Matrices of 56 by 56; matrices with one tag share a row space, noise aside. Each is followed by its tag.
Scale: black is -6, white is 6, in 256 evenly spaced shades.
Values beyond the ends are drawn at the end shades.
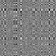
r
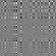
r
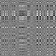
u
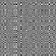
r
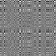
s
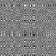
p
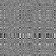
s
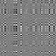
r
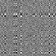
r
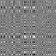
p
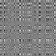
s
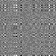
r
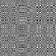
u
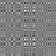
p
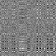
u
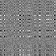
s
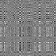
s
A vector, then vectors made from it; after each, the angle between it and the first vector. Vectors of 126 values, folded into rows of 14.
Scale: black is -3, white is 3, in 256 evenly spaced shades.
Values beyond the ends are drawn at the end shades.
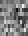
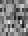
nearly parallel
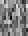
orthogonal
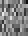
orthogonal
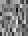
orthogonal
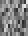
partly aligned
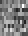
nearly parallel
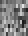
nearly parallel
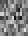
partly aligned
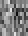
partly aligned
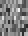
partly opposed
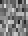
partly aligned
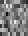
orthogonal
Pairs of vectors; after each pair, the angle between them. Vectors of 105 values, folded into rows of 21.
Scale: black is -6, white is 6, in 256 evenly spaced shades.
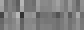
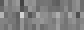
nearly opposite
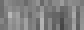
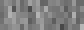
partly aligned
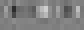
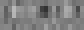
nearly opposite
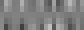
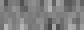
nearly opposite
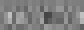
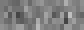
partly opposed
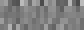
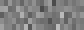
orthogonal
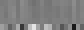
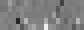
partly aligned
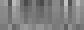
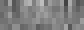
nearly opposite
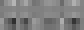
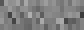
partly aligned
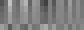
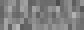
partly aligned
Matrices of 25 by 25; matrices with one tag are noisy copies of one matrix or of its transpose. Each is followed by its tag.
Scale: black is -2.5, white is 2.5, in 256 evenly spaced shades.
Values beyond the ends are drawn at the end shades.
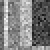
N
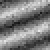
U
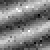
U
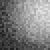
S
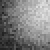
S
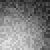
S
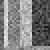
N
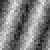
U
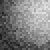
S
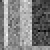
N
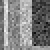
N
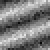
U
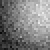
S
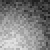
S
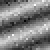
U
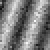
U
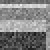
N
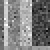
N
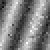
U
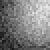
S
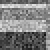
N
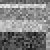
N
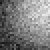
S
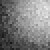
S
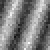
U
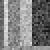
N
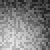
S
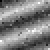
U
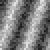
U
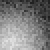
S
